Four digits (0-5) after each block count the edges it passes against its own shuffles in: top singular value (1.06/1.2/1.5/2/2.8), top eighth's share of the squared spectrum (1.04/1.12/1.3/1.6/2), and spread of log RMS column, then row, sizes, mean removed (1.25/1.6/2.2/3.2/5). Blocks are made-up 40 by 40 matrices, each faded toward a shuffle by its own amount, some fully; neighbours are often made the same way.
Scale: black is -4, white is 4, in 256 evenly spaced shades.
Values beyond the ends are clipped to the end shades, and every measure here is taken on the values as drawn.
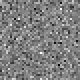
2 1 0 0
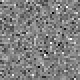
1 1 0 0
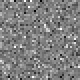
0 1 0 0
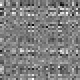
4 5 3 3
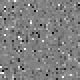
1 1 0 0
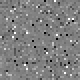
0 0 0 0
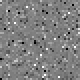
1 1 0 0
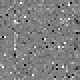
2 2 0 0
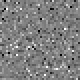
0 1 0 0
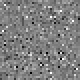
2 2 0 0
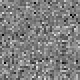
3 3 0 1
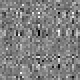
4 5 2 2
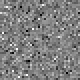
0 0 0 0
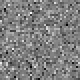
2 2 0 0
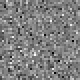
2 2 0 0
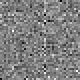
3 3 1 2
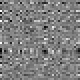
4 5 2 3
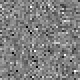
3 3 1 0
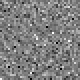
2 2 0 0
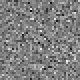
1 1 0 0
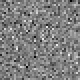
0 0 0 0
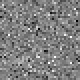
0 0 0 0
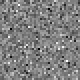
0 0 0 0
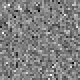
0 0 0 0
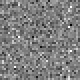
0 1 0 0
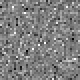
1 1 0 0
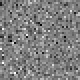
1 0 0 0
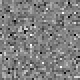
2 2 1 1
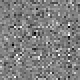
3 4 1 2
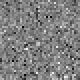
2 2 0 0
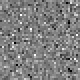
2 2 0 0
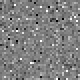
2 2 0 0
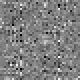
3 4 2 1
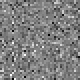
3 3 2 0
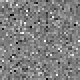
1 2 0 0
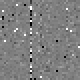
3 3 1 0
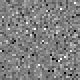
1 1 0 0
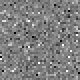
1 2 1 0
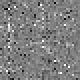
2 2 1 0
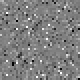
2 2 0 0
